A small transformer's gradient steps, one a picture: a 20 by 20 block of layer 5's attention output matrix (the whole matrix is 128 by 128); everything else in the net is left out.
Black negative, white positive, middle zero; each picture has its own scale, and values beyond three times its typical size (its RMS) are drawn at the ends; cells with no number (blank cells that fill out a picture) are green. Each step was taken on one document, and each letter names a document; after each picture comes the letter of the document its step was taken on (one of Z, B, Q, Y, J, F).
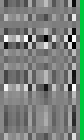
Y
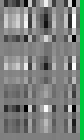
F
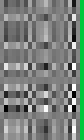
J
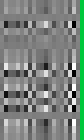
J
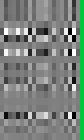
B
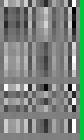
J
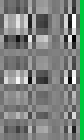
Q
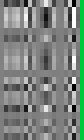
F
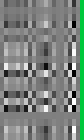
J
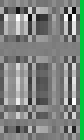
Q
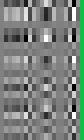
F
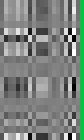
B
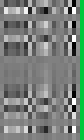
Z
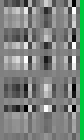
F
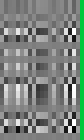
B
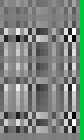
B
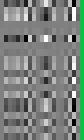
F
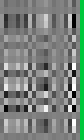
J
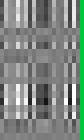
Q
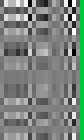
Z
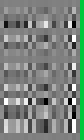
J
